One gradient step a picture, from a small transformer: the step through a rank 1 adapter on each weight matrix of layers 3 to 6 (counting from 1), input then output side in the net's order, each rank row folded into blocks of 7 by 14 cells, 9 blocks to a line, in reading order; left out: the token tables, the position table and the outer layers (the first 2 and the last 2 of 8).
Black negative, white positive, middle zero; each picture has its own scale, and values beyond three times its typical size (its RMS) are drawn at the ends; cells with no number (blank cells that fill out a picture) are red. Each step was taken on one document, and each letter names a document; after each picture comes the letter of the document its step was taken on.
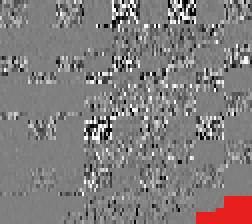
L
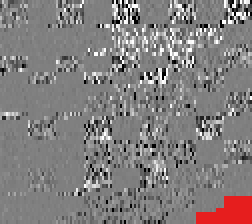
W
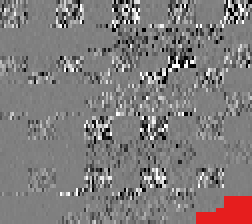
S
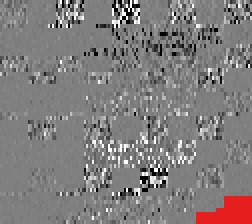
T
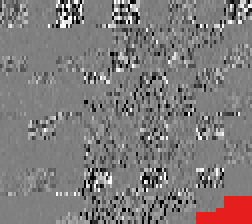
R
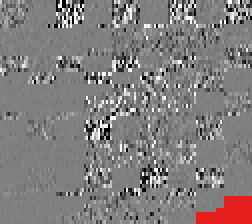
T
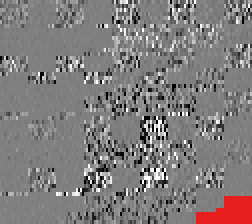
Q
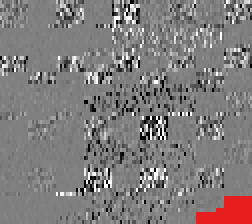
R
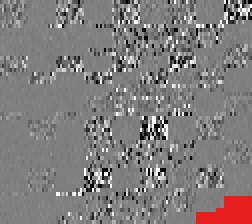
S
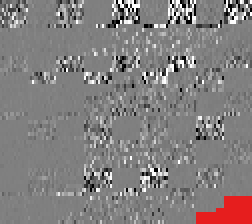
T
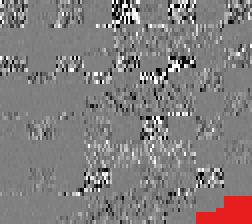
Q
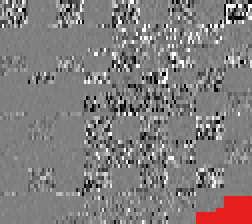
L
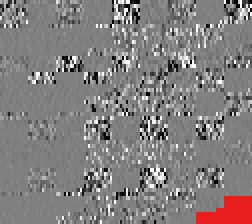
S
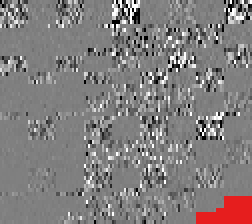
S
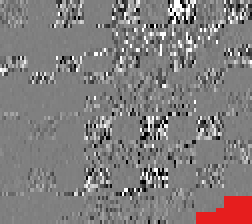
W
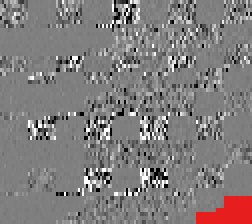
L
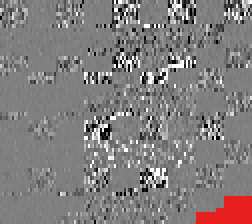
L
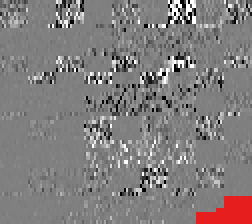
T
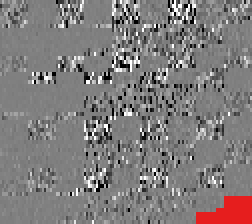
L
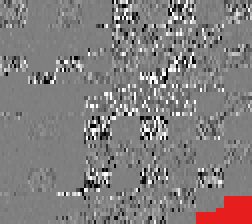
Q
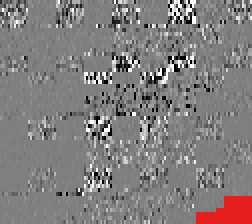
T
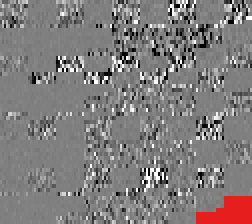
Q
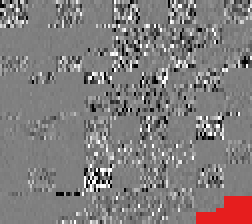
L
